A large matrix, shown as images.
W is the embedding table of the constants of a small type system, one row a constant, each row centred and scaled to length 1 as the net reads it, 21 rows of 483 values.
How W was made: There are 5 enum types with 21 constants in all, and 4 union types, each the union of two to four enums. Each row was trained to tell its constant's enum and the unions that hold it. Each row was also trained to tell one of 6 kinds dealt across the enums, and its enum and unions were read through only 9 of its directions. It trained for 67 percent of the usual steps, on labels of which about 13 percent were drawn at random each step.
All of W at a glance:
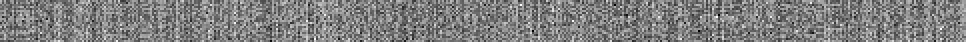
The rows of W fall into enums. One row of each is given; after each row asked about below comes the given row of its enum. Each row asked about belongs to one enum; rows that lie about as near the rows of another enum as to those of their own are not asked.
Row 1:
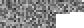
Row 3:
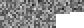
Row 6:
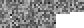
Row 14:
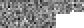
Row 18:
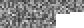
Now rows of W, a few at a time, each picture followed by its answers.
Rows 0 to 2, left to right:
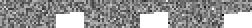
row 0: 3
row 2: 14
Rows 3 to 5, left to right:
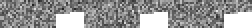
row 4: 6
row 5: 1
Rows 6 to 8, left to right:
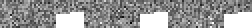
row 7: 1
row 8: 3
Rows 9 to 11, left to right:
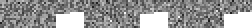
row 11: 18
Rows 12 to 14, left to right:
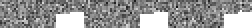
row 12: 6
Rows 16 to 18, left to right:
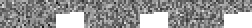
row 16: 1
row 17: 6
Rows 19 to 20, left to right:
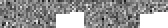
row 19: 1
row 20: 14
